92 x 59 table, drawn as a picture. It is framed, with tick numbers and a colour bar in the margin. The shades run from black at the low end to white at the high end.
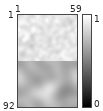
It is made of 2 by 1 panels. Panel 1,1: very high, blotchy, faint in contrast. Panel 2,1: high, smooth.
